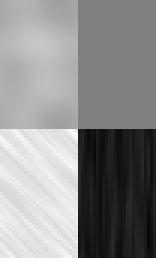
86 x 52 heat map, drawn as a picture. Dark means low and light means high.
It is made of 2 by 2 panels. Panel 1,1: high, smooth, faint in contrast. Panel 1,2: middling, flat. Panel 2,1: very high, slanting down to the right, faint in contrast. Panel 2,2: very low, streaked downward, faint in contrast.
